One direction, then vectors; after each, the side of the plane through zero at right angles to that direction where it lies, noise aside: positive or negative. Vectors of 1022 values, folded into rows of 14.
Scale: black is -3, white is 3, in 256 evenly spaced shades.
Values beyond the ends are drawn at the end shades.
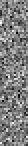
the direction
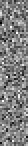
negative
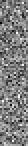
negative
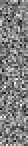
positive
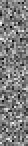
positive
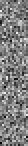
negative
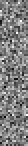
negative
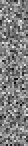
negative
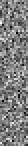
positive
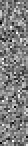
negative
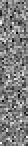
positive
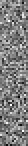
positive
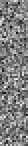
positive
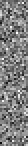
negative
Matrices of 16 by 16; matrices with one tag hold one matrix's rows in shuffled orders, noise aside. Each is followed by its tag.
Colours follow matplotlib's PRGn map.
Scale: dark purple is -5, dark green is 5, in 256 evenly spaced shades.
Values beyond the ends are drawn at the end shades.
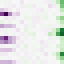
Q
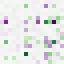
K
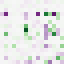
K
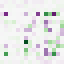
K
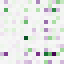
K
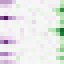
Q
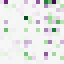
K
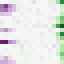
Q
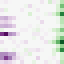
Q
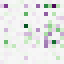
K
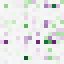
K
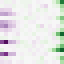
Q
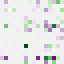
K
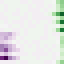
Q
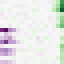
Q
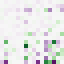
K
